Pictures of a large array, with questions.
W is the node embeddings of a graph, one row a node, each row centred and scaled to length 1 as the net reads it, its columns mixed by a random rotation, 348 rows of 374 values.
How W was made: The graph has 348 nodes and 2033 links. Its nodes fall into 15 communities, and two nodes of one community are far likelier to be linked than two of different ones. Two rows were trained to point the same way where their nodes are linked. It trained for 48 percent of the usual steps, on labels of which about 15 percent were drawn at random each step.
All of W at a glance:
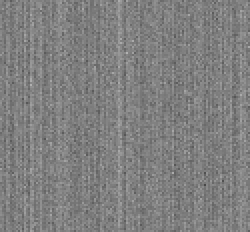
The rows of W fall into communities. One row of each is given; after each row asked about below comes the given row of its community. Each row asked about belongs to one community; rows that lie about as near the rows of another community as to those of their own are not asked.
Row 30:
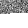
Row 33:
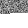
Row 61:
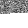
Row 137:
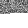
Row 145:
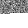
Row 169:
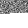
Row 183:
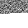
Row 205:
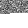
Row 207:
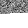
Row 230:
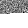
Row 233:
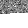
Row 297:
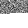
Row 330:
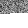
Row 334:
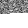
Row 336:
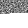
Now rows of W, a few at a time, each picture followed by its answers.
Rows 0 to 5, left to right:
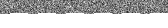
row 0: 33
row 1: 330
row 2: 336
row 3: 207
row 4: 145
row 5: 137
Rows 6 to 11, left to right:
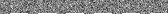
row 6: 137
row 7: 137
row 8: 297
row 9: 207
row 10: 137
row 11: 30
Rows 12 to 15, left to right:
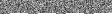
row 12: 145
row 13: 145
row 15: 233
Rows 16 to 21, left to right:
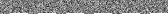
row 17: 145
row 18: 30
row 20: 334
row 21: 330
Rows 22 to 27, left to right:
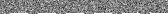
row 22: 336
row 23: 205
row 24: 183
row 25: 61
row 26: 30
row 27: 205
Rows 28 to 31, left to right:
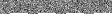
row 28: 297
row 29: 30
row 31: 30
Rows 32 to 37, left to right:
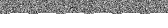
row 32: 233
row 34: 334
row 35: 205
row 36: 169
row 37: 330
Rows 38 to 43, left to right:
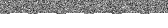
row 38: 297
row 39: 169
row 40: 233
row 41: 137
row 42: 336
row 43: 169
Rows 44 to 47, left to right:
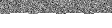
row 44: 334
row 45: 145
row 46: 30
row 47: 33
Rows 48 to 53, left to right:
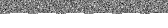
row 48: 336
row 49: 230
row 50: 336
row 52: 230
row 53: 169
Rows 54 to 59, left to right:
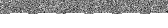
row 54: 297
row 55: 233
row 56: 297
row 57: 169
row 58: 336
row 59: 137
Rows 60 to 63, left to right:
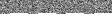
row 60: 207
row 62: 169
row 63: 137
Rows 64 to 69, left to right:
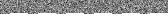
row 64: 145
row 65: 33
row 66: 33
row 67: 334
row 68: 330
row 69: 61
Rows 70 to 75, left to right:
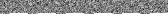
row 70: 207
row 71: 207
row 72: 207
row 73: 33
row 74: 230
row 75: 334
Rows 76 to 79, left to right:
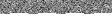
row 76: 145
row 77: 297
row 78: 207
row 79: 233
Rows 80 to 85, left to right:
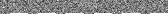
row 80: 207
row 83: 30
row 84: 169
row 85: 205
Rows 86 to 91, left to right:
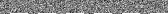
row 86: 334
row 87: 230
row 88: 61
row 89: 145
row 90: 33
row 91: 334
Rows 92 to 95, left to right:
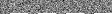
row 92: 33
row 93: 33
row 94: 33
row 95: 336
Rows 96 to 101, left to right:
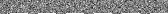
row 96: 233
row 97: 30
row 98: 336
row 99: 183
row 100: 183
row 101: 297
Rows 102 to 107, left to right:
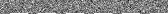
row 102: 297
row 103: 334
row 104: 205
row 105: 137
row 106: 169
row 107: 183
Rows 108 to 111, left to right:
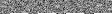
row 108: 334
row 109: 169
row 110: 334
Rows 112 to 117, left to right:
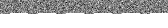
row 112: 30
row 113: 183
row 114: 207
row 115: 145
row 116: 230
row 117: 230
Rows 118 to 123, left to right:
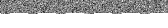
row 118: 205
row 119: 145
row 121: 230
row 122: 183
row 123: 334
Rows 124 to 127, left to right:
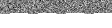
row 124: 230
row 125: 33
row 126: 336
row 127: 297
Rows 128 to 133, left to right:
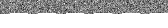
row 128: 183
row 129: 297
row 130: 230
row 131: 169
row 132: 169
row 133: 230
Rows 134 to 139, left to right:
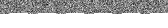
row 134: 334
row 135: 207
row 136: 336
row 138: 205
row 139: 334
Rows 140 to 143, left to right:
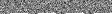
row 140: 207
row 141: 30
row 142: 183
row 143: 205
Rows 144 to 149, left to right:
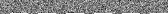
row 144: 30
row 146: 169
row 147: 230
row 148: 169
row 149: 330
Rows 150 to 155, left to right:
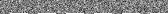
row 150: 230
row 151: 330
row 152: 233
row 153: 61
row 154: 137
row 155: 61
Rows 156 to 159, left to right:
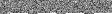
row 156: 61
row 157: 183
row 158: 230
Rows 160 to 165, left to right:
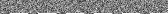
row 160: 169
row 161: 330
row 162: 169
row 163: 145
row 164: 330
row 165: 205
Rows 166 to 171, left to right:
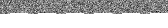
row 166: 336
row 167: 169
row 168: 330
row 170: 205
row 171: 61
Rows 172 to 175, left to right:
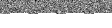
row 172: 205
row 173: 33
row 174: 233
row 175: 297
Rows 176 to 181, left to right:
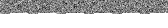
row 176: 230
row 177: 230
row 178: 230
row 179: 183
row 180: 336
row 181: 30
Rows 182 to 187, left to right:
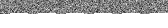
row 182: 334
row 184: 137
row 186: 297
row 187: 336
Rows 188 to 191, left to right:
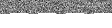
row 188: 330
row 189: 33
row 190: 233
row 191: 61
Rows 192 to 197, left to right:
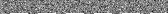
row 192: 297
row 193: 233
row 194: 33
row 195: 334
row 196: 61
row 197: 30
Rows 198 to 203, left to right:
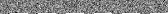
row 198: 145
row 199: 145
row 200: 334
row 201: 183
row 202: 334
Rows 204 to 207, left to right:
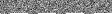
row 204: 336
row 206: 30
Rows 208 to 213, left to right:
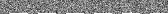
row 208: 183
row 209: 334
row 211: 230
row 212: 61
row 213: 137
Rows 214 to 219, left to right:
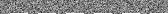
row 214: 183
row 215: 334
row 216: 33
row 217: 137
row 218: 233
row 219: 230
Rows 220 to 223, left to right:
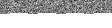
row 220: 61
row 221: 169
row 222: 330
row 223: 183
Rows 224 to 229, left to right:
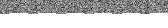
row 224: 233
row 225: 169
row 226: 183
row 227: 61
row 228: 33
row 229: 233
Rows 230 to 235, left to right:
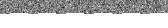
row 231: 205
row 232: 183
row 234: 233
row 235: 334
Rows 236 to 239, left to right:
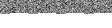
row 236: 297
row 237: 230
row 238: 183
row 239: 137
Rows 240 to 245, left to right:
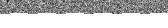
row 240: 207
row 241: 61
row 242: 207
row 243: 330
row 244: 233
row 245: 334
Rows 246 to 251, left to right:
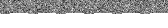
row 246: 330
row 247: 230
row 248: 207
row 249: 33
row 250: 137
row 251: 137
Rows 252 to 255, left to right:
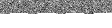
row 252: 230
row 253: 207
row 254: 297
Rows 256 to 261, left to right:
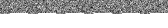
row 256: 336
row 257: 336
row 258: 183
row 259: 183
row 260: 330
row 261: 33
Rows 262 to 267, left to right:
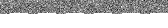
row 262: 297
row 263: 297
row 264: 334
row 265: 297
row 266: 336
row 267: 137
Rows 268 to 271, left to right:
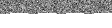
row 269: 297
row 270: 33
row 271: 334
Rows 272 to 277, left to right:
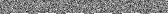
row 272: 137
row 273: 61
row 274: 30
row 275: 334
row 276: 330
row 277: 205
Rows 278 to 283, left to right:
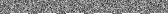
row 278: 330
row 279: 207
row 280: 330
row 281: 137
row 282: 33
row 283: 334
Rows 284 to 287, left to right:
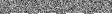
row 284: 137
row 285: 137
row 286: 33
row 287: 207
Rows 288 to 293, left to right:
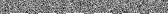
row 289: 30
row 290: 61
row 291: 336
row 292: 297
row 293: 169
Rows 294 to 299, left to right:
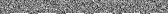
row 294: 336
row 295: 137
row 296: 30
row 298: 230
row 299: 33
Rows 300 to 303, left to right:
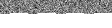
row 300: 330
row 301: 183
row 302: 207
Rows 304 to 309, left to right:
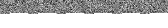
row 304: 169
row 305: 137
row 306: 169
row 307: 137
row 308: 183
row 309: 33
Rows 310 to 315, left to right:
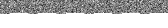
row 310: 297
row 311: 169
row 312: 61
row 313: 297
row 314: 207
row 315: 230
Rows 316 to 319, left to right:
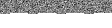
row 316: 33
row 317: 137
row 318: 33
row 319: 61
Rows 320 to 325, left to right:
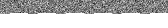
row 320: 230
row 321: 33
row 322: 169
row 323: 230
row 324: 169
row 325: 30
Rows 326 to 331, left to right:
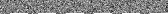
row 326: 205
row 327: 330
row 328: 336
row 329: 207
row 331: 183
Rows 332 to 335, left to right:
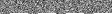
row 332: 169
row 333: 336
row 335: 207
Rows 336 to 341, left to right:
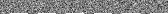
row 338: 183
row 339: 33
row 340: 207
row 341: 230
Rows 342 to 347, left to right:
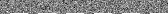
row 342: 207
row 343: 145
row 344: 230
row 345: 33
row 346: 205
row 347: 169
